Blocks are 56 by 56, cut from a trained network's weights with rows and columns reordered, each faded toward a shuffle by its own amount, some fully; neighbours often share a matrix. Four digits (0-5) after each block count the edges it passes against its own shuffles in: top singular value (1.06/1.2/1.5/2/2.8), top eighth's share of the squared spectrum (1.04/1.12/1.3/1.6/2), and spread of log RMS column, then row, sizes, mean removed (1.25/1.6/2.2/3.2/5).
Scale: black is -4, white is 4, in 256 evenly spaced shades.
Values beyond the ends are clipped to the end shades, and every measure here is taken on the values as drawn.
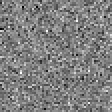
0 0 0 0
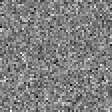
1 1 0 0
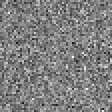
0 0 0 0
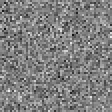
1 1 0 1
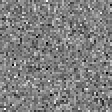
0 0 0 0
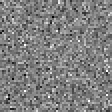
1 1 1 0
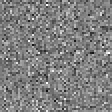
2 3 2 1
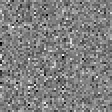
2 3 2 0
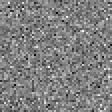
0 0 0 0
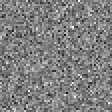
1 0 0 0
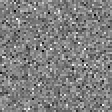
0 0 0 0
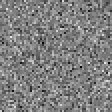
1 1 1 0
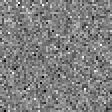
0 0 0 0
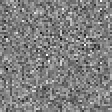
1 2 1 0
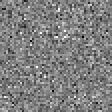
1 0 0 0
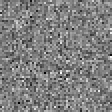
2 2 2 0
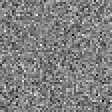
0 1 0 1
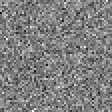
0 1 0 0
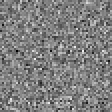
1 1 0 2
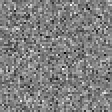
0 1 1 0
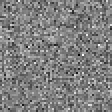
1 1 0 1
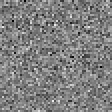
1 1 0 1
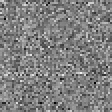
1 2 0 2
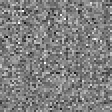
1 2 0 1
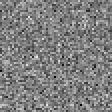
1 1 0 1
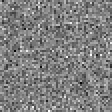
2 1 0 1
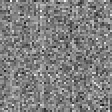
1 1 0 1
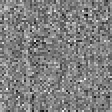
2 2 0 2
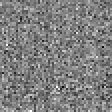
1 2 0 1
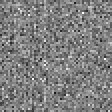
1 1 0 0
